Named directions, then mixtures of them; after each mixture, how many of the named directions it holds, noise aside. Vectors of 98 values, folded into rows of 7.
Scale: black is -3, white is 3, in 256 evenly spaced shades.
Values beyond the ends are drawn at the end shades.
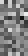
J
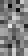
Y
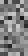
two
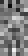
two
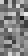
one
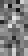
one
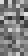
one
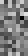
one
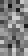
one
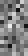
two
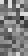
one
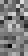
two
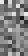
one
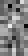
one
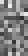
two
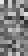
one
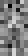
one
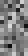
two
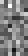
two
